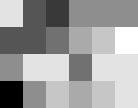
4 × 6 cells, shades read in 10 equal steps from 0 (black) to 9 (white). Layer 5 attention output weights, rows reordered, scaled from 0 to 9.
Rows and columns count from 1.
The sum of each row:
28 32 41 33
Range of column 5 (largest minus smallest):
3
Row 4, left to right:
0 5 7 6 7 8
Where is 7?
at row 2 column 5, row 4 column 3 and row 4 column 5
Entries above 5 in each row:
1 3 4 4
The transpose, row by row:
8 3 5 0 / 3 3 8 5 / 2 4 8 7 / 5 6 4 6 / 5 7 8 7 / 5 9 8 8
